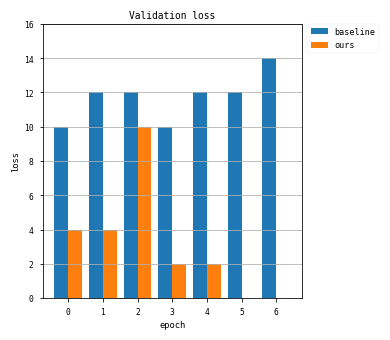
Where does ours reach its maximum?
2
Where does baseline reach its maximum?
6
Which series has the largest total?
baseline
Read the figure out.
Title: Validation loss
x-axis: epoch, ticks 0 1 2 3 4 5 6
y-axis: loss, ticks 0 2 4 6 8 10 12 14 16
Legend: baseline, ours
Values:
baseline: 10 12 12 10 12 12 14
ours: 4 4 10 2 2 0 0
